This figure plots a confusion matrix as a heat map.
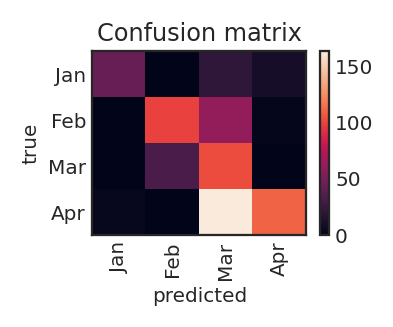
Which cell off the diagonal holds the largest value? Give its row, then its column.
Apr, Mar
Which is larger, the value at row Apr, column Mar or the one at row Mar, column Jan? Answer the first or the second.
the first
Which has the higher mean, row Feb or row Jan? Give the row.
Feb
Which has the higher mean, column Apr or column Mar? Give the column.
Mar
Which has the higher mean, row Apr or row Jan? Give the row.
Apr
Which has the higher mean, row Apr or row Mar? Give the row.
Apr
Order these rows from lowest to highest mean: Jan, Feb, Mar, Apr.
Jan, Mar, Feb, Apr
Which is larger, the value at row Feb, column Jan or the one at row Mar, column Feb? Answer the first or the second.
the second
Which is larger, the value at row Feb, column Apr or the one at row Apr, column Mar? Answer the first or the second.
the second
